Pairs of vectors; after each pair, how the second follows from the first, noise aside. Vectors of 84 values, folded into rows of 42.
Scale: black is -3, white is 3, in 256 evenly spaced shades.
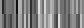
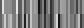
negated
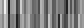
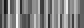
negated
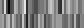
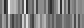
sign-scrambled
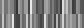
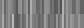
shrunk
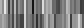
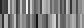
shuffled
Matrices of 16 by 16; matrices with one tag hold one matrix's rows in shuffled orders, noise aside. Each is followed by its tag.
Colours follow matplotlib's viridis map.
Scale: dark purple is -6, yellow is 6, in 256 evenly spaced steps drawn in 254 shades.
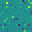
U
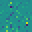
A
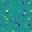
U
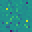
A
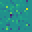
A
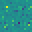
U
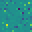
U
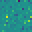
U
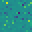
U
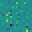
A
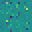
A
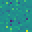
A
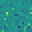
U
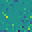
U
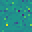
U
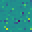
U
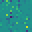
A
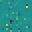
A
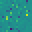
A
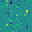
A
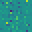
A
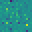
A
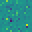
A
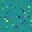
U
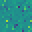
U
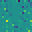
U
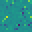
U
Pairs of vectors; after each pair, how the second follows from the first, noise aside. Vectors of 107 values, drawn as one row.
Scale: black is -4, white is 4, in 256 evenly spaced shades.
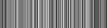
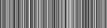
shuffled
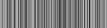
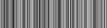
shuffled
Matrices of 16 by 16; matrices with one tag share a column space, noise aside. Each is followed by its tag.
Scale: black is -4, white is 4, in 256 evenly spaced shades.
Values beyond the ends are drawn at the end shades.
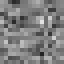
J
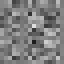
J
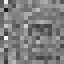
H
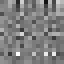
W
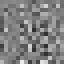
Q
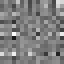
W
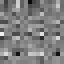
W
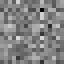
H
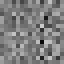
J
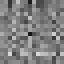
W
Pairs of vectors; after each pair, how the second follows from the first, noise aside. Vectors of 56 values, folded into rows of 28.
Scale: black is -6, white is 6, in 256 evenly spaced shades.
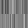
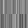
reversed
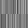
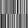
scaled up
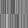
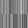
reversed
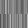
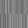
shrunk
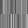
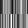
scaled up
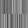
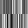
scaled up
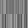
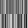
scaled up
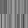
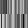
scaled up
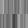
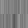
shrunk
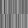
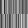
scaled up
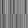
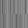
shrunk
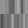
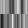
scaled up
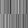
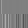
partly zeroed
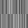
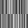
scaled up
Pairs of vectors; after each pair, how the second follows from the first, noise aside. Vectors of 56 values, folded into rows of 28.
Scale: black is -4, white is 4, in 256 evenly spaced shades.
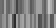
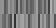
sign-scrambled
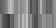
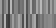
sign-scrambled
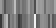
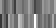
sign-scrambled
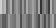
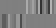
partly zeroed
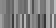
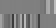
partly zeroed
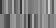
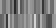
wrapped around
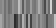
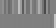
partly zeroed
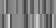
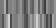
copied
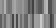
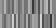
sign-scrambled
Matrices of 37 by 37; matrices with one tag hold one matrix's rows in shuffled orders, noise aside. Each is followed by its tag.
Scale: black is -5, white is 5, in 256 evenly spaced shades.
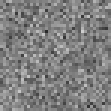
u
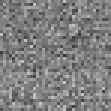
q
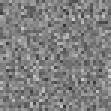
u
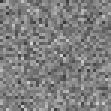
u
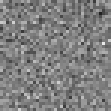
u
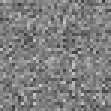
q
